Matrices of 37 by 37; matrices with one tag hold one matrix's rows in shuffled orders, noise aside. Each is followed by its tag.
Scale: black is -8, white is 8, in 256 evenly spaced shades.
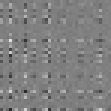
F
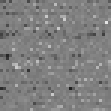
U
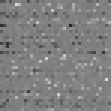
U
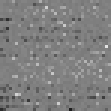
U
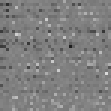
U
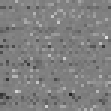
U
